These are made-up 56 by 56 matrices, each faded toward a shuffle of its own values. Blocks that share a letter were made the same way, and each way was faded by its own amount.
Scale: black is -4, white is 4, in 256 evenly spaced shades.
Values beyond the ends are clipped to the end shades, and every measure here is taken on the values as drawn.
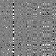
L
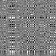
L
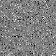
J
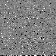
J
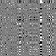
L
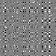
L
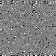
J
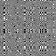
L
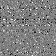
J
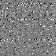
J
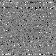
J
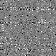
J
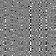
L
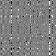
L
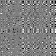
L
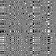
L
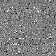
J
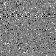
J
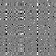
L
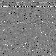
J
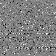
J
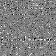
J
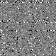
J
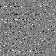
J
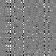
L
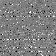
J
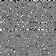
J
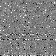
J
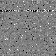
J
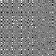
L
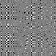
L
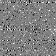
J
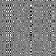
L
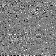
J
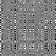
L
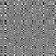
L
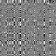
L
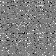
J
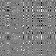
L
